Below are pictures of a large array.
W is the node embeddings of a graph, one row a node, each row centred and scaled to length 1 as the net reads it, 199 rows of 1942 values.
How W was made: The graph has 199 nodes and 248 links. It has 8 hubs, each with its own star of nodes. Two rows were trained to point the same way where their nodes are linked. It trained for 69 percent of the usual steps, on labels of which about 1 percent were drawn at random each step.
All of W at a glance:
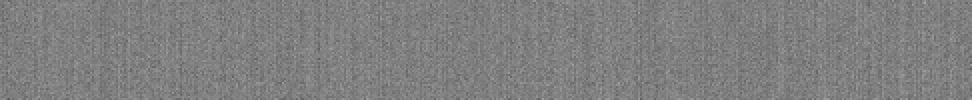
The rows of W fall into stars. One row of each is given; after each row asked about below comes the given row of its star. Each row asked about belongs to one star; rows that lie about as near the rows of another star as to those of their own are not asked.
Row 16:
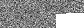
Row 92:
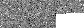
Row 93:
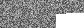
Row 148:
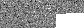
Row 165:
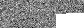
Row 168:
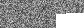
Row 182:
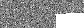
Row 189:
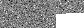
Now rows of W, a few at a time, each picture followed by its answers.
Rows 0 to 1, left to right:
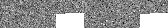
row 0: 16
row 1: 148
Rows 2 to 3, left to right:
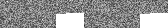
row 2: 93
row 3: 182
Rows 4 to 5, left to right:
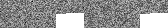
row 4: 168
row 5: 189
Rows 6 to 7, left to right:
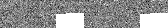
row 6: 16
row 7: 168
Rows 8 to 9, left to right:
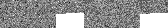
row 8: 93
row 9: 165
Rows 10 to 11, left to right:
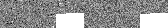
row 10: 189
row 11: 189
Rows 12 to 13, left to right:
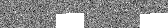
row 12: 189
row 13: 165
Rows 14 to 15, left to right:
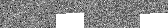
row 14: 93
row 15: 16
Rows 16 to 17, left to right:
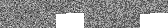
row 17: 92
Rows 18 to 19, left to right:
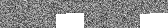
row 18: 148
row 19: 16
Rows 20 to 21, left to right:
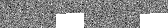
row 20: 93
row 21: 16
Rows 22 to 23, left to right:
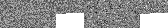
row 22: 165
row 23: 93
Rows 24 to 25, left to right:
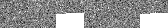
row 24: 93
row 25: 182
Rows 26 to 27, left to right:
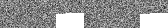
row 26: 16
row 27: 182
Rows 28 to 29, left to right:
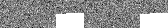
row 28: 165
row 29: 93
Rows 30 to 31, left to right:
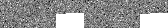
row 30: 182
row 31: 93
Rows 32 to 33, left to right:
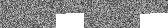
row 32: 165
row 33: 189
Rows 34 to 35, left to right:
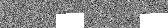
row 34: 148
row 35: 189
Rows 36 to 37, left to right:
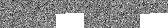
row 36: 182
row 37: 93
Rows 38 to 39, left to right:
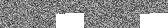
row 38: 16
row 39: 16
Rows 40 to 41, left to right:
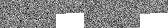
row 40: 93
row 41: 168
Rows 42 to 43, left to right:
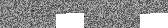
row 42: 16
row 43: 189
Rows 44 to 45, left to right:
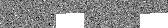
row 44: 189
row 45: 165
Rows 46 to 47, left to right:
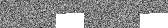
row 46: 165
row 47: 182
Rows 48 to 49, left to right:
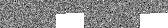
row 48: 165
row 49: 168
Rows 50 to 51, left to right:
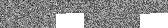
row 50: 16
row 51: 93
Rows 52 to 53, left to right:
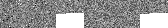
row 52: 168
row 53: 16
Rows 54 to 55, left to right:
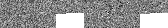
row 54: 168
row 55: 93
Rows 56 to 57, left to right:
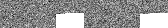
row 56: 182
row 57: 168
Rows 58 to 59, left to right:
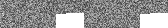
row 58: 165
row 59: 165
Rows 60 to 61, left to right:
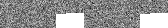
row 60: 148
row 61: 165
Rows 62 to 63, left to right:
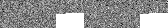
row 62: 93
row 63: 182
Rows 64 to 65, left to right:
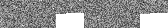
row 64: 92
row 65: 168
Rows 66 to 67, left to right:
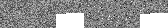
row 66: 93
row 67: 92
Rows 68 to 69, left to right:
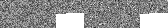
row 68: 16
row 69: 182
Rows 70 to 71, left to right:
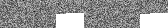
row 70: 168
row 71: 148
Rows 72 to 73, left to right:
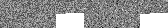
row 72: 182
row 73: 165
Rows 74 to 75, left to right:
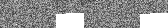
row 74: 182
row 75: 93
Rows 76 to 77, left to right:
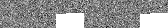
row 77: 165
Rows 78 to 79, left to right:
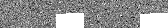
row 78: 16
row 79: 168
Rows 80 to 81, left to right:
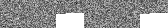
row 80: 148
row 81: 16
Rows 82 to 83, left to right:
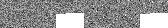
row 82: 182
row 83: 189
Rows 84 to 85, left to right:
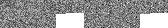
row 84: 93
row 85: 93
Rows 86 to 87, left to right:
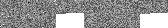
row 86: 92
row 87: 165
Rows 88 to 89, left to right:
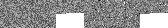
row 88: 189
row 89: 92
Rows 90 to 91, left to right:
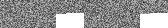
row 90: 165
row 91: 168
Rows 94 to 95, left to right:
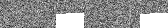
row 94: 165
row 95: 148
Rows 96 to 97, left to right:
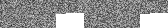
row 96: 165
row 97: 148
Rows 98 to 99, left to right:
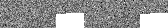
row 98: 92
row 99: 92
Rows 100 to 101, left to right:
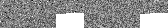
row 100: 92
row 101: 189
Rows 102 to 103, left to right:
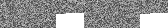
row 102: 93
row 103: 189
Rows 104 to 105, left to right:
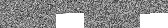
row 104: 16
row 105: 92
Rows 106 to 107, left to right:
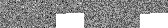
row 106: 168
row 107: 165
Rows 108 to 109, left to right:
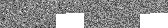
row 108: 93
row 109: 189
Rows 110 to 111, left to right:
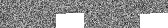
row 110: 168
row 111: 16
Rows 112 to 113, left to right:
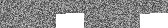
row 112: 148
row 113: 165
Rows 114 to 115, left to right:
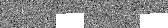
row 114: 165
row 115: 16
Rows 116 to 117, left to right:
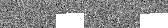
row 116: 92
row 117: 92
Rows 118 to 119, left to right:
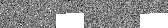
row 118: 148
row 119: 182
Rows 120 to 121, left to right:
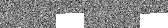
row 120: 16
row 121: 165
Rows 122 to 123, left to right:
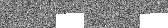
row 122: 182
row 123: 189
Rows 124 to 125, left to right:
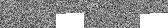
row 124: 165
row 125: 16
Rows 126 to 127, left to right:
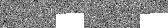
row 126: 182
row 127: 148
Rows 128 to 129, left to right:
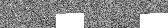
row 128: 189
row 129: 92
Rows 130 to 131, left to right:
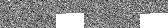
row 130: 189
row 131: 16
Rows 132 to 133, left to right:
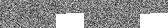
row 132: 16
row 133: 189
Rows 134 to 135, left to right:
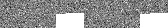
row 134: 93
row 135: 165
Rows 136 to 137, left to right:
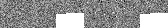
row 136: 148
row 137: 92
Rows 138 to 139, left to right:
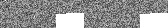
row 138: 92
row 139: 182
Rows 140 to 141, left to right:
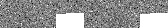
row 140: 148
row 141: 168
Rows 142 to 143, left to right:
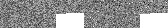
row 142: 168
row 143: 168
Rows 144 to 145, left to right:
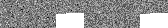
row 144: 168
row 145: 189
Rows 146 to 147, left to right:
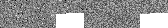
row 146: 189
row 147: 168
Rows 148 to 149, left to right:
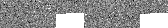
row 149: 92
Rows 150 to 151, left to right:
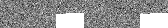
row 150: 16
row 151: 182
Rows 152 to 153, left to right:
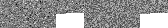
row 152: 92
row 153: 168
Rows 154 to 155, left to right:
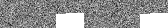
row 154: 16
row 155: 16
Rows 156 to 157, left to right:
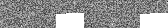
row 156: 189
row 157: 182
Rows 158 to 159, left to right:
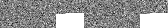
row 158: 16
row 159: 16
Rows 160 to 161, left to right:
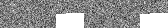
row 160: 189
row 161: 16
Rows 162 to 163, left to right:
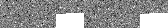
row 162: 148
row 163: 182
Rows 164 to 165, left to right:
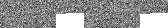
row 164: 165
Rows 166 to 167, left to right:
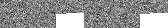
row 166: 93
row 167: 93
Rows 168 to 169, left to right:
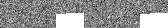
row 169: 92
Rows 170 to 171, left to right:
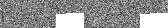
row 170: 165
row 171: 165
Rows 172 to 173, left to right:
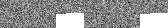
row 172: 92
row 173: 168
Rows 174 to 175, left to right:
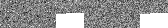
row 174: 168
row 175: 182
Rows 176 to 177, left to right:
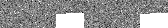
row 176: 148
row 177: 165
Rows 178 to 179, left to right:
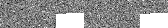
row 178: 168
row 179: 189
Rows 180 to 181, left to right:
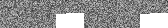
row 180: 16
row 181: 148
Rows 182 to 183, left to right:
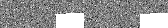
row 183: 168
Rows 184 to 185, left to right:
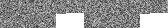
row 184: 168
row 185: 148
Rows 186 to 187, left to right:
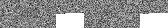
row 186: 16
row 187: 182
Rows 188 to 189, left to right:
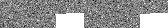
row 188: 182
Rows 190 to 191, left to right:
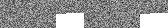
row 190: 93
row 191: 168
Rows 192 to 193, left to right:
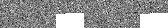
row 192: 16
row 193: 93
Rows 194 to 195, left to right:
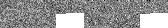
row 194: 165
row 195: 189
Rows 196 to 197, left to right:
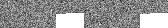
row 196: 182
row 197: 182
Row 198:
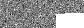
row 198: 182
